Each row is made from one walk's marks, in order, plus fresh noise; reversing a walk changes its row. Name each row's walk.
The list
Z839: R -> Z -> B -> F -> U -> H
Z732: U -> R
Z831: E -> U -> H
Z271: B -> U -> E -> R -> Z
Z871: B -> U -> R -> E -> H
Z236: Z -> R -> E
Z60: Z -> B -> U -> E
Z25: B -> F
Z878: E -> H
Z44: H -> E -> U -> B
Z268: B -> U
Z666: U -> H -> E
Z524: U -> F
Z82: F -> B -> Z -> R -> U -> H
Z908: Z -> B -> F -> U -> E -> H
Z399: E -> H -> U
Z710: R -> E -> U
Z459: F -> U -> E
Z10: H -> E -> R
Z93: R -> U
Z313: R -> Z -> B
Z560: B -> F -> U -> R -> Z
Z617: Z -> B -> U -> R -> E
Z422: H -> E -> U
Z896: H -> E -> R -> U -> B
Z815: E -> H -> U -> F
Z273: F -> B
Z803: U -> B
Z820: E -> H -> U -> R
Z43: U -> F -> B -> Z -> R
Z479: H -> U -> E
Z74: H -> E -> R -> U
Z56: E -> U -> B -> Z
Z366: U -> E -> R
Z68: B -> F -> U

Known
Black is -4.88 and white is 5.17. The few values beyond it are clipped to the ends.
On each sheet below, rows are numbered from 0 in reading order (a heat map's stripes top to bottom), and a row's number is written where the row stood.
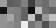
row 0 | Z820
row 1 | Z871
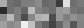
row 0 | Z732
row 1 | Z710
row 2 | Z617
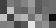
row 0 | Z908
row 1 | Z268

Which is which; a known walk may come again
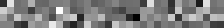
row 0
Z479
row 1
Z732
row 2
Z524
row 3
Z399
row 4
Z803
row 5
Z617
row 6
Z878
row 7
Z666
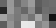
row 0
Z10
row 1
Z268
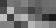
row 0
Z908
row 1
Z44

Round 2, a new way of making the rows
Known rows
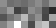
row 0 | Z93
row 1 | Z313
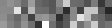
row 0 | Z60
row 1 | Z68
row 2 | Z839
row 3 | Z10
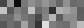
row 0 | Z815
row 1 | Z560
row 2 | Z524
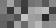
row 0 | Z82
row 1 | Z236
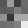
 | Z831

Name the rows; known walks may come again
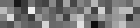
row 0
Z273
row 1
Z25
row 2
Z831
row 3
Z908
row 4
Z236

